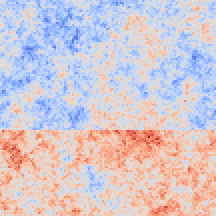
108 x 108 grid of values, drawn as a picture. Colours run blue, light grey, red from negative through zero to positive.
Seam: horizontal, 60% of the way down, the bottom part higher. Grain: blotchy. Ninth with the lowest average: top left.
